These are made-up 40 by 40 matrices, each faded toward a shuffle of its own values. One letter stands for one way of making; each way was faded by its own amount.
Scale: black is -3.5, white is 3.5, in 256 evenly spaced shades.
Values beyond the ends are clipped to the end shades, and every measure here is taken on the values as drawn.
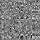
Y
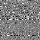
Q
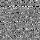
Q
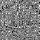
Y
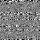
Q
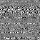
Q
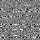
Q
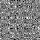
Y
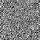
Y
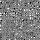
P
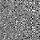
Y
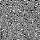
P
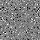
P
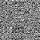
Y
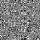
Y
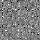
Y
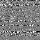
Q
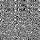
Y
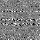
Q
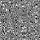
Y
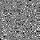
P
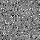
P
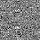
Y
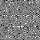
P
